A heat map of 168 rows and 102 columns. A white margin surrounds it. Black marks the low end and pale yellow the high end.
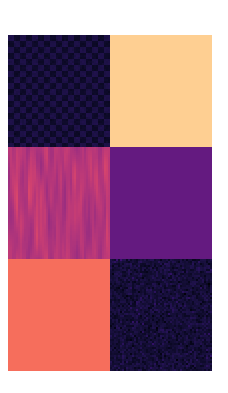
The table splits into 3 rows of 2 panels. Panel 1,1: very low, checkered, faint in contrast. Panel 1,2: very high, flat. Panel 2,1: middling, streaked downward, faint in contrast. Panel 2,2: low, flat. Panel 3,1: high, flat. Panel 3,2: very low, fine-grained, faint in contrast.
